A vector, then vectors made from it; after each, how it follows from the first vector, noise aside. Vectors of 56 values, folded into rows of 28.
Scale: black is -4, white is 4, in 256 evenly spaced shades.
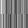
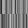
sign-scrambled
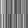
copied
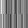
copied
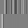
partly zeroed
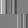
partly zeroed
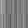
shrunk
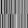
sign-scrambled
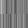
shrunk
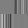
partly zeroed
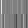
partly zeroed
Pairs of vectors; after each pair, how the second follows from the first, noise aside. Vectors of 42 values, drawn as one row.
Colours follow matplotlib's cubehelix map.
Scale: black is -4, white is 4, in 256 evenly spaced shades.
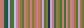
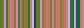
reversed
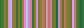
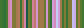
reversed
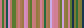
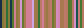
reversed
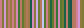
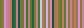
reversed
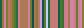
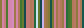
reversed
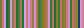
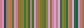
reversed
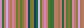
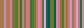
reversed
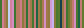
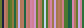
shuffled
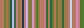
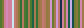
reversed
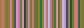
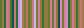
reversed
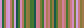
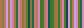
reversed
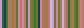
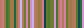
reversed
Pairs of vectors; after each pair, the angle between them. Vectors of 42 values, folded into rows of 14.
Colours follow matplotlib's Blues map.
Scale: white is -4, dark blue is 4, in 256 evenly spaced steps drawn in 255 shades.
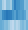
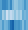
nearly opposite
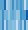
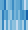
nearly parallel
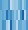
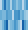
orthogonal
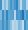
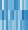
partly aligned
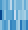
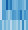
partly opposed
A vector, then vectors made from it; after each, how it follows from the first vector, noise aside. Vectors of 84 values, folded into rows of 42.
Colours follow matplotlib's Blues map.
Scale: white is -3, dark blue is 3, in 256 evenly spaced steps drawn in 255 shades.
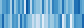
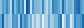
copied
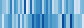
negated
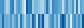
sign-scrambled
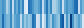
sign-scrambled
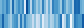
copied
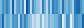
copied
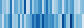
negated
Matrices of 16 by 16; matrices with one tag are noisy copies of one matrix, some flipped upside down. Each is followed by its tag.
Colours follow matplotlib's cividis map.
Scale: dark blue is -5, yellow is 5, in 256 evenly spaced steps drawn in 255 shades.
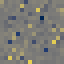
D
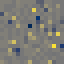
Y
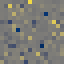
D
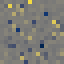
D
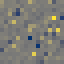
Y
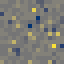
Y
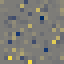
D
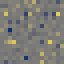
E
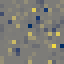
Y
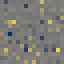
E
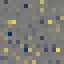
E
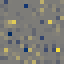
E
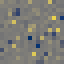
Y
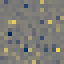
E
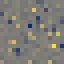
Y
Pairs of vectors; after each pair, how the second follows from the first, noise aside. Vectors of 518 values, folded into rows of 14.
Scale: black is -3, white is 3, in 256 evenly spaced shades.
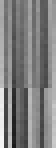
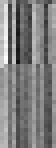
wrapped around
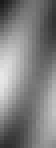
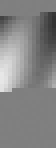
partly zeroed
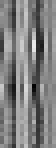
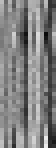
wrapped around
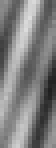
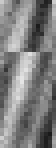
wrapped around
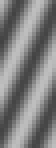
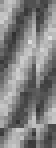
wrapped around
